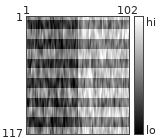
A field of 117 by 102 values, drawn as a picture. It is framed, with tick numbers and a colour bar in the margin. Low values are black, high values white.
Overall the values sit about 50% of the way up the scale. A vertical seam about 50% of the way across splits the table, and the right part is higher. Stripes running across repeat 6 times from top to bottom.
